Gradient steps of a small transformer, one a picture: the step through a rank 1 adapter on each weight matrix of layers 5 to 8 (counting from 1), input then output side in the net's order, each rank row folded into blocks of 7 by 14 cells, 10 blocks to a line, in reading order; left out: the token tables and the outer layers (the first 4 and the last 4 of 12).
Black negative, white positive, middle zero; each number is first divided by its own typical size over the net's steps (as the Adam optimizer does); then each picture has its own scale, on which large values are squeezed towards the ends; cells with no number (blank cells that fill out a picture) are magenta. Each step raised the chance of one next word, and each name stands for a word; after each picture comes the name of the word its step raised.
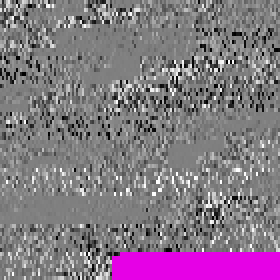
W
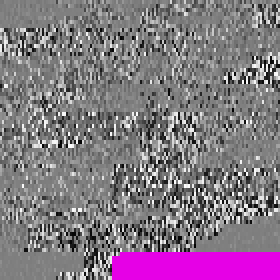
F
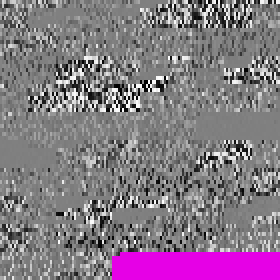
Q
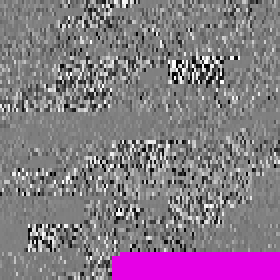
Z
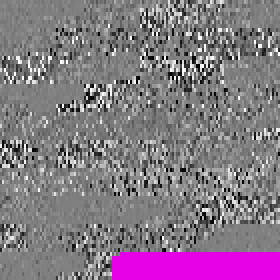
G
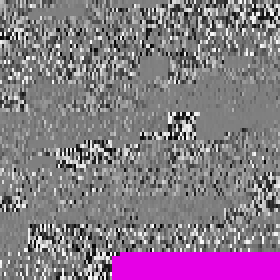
G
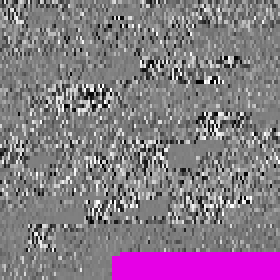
Z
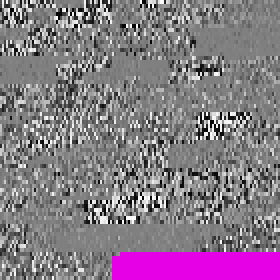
Q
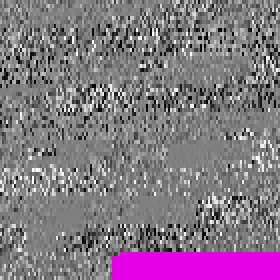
W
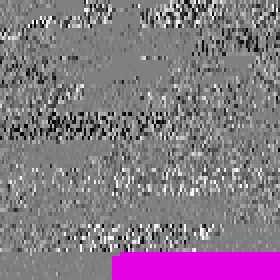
W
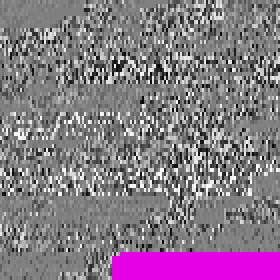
F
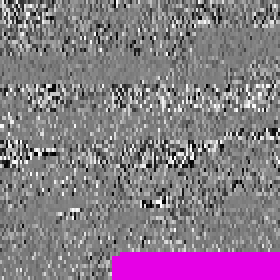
Z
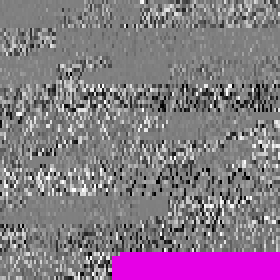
Z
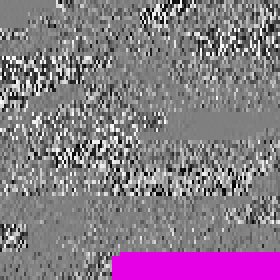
G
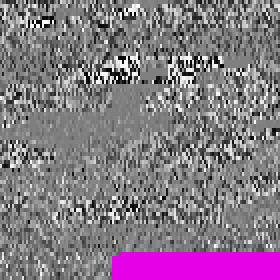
Q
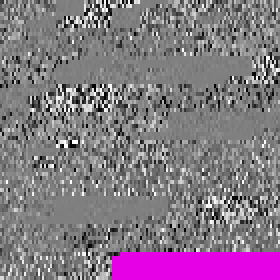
W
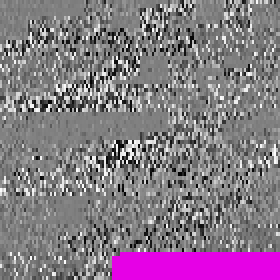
Q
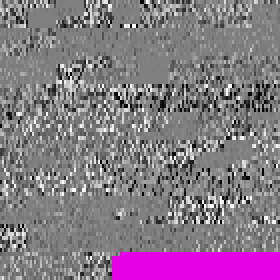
Z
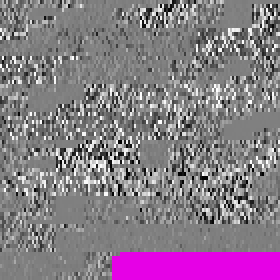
G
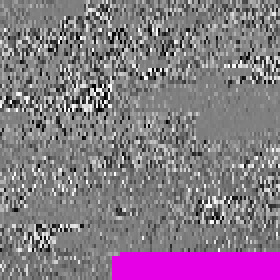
W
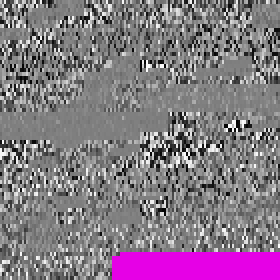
Q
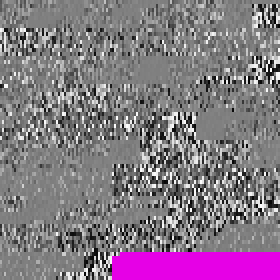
F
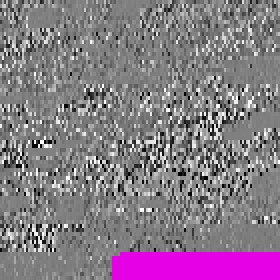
Z
